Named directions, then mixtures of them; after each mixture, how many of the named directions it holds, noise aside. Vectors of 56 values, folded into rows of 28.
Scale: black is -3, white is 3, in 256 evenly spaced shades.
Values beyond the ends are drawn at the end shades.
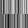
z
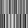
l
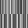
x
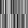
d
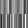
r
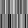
three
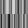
three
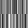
three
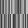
two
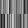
two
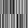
two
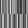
one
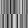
one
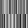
one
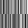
three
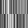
three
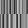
two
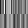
two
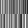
two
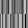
one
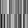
three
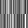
two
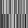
two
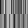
two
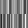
one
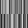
three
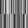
three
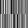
one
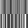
two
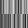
three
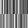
three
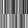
one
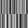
two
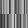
three
